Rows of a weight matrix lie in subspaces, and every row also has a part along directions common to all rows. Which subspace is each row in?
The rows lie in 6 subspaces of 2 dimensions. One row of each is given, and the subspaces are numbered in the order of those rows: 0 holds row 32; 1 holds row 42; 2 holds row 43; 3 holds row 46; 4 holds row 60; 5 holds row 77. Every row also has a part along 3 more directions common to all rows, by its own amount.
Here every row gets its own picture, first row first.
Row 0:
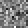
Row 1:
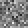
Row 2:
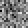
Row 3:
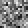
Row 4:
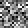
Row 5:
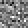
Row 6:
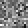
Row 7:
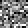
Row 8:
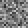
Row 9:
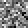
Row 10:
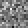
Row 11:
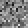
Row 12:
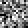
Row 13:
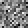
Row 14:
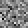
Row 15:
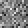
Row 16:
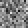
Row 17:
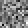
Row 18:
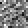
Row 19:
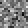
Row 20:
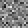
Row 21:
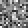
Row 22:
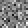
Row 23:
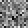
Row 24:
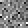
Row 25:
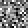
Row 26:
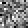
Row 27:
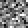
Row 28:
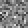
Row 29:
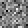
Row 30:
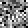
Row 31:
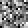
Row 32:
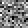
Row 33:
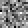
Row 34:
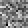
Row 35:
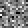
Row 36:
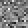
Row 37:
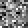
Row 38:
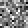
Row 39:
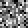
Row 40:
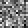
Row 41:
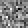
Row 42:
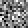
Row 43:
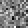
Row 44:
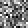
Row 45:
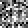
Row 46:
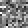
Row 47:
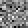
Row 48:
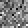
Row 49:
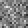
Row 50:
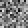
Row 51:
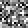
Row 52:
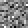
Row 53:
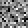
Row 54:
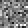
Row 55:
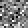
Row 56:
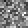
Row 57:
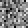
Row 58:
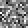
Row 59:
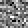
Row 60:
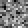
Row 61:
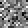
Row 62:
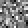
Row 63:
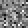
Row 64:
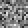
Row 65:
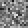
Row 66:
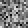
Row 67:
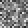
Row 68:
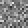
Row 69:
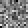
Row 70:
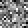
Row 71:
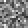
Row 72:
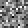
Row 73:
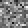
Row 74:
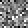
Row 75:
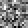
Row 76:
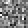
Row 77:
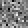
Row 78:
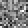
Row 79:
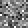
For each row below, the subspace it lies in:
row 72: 4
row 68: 0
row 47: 1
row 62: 2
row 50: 2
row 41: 3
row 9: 0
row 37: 4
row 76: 3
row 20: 1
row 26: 1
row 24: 4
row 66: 3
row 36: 5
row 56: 0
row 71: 0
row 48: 4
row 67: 5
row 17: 2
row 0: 2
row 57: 2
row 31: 3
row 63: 1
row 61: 0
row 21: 1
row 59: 0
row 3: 3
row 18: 0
